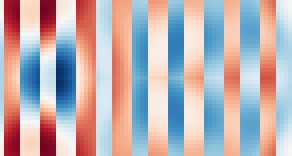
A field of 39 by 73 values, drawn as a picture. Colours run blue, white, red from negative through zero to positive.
Ninth with the lowest average: middle left. Mirror symmetry: top to bottom. Lone odd cells: none. Stripes: upright, repeating 8 times.
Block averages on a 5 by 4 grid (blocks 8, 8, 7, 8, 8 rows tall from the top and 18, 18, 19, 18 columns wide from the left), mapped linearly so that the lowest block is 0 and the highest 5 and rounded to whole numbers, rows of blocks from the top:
5 3 2 2 | 2 3 1 2 | 0 3 2 3 | 2 3 1 2 | 5 3 2 2
